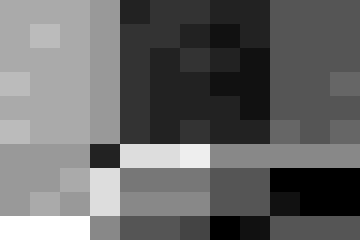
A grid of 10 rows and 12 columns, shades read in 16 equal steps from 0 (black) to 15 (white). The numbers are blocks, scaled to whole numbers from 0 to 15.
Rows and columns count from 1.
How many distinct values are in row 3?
6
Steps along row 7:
same same down up same up down same same same same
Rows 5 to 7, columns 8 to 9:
2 1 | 2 2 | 8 8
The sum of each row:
66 66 65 65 64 69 109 72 76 83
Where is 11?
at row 2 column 2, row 4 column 1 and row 6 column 1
